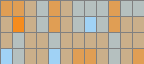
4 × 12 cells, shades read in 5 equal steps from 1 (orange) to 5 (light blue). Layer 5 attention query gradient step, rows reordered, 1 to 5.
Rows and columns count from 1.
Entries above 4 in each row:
0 1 0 2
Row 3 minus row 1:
1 2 0 -1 2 0 -1 -1 -1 2 -1 -1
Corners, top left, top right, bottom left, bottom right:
2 4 5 2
